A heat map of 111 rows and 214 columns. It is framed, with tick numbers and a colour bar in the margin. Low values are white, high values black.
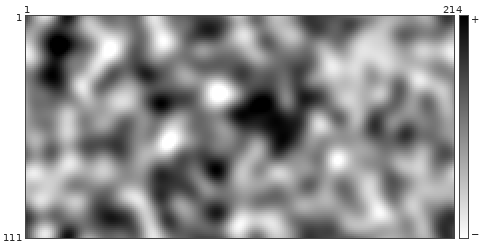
Ninth with the highest average: centre. Histogram: bell-shaped. Average level on the scale: 50%. Slope: none.
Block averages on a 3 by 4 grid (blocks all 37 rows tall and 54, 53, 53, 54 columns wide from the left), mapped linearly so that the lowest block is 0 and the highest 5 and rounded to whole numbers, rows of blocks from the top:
3 3 3 0 | 2 3 5 2 | 2 4 1 1
